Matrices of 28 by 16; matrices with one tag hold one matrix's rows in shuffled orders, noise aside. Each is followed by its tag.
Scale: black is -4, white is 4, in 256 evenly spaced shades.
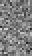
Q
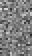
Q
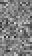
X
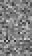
X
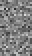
X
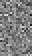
Q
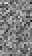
Q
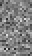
X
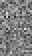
X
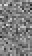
Q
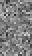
X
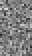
Q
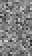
Q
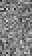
X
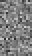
X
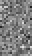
Q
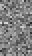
Q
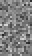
Q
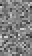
Q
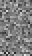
X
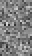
X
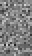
X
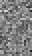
Q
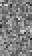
Q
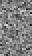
Q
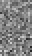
Q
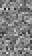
X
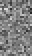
Q
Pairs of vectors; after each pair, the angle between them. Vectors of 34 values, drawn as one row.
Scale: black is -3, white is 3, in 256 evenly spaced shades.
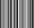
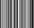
nearly parallel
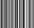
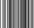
partly opposed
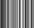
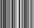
partly aligned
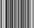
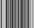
nearly parallel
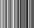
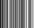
partly opposed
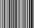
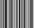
orthogonal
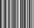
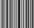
nearly opposite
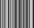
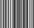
partly aligned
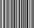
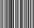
partly opposed
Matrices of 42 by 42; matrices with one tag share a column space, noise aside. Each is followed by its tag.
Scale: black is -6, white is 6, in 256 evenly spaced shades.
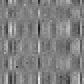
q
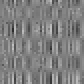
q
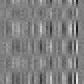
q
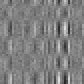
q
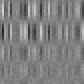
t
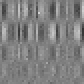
t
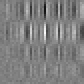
t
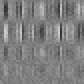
t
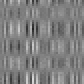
q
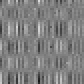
q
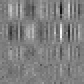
t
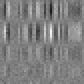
t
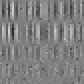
t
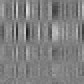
t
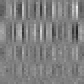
t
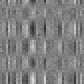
q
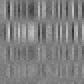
t
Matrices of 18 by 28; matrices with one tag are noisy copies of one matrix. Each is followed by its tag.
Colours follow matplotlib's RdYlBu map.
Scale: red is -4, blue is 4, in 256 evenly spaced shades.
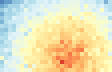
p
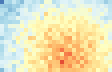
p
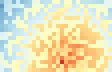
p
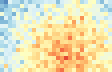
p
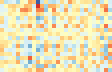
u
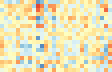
u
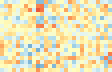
u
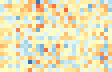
u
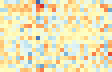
u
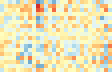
u
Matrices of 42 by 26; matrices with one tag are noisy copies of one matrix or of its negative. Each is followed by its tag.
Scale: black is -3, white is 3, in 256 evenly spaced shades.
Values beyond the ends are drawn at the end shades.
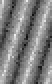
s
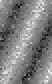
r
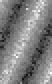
r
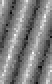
s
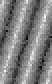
s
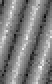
s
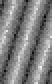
s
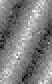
r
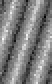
s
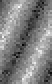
r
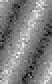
r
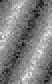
r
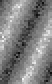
r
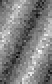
r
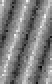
s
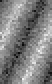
r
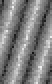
s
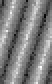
s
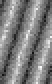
s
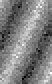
r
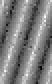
s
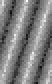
s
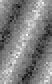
r
